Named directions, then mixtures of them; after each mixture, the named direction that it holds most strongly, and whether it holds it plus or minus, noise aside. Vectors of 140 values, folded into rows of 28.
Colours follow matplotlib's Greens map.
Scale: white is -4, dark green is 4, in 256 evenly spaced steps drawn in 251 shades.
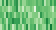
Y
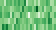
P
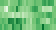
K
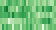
K, minus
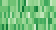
P, plus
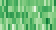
Y, plus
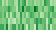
Y, minus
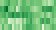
K, minus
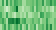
Y, plus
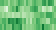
K, plus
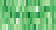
P, minus
